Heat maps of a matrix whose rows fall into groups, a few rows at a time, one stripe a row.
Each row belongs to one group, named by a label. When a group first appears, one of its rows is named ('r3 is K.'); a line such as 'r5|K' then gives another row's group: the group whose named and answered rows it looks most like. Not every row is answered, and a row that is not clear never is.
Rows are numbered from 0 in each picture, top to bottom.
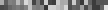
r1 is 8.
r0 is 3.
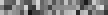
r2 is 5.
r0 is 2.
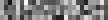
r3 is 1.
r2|2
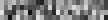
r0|5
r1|5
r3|2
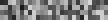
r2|1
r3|3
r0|8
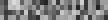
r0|8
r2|2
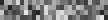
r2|5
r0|8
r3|2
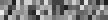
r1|1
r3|5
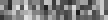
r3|8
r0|1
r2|8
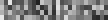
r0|5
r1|2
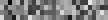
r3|3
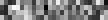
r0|2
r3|3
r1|8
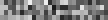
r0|3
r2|5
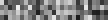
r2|5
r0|5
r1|3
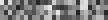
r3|1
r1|1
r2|5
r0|5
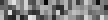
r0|8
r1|1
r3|3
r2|5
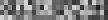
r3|5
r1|3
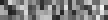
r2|1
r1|2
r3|1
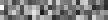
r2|8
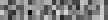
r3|1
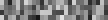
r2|1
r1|2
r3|5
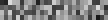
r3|3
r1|1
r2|5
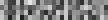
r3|3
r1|1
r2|2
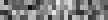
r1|5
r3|3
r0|5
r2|8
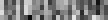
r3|2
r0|3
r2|3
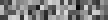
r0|8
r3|8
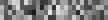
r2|5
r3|3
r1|2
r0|8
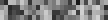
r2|1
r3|1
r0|8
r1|1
